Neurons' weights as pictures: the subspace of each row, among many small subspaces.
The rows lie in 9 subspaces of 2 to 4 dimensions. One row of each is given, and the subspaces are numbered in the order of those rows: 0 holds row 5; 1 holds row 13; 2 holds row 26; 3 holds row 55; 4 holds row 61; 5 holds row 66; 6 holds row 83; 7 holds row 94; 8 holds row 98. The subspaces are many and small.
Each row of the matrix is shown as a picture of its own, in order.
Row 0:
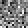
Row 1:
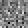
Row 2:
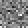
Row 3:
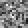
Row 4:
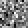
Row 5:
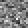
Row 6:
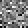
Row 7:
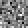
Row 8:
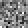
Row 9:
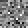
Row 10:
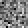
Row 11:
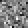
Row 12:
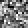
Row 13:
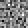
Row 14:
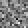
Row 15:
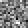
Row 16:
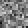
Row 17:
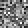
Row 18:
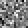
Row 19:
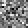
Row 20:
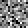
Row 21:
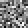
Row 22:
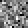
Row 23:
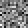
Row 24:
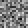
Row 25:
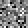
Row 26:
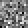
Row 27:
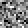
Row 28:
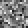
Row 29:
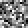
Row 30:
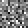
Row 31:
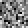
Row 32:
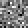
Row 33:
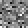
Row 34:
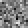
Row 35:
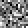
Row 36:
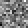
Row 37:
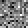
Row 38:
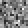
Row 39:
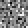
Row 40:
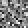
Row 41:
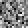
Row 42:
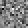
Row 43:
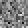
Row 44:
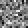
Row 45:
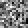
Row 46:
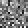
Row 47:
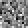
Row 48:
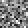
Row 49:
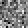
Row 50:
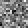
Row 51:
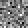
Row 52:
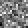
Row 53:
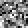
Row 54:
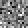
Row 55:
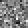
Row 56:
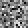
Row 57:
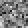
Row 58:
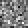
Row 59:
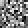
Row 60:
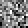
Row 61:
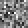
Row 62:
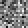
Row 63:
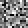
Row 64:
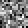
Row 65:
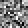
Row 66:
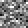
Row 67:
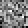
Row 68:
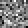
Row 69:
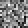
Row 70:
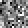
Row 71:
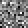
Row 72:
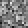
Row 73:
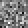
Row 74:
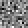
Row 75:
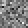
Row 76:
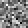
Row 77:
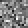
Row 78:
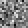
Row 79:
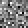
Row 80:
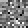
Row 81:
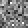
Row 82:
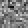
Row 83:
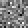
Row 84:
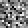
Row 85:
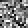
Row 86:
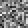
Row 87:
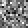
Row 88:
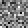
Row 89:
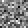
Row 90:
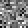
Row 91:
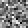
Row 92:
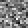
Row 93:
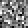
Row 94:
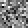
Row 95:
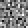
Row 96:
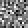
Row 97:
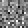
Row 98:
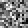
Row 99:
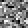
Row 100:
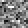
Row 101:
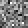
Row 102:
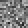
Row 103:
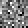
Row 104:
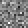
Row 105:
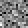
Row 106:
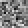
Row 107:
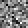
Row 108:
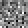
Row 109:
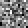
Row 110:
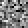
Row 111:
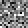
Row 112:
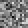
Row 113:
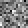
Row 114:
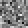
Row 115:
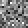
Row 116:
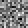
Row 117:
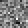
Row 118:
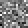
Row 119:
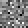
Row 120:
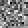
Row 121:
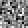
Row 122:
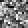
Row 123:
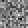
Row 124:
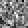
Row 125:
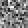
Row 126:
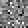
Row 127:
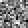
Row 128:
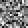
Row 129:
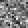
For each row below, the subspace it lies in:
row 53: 8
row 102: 6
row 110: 5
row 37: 5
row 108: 2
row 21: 6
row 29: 1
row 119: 3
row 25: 1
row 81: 7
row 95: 1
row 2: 1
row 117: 3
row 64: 8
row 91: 2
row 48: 0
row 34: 3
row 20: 2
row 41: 3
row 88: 0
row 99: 0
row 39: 1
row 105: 8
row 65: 4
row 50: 1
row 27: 0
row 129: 5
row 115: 7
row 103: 3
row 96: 4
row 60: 1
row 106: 4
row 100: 0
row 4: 4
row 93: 6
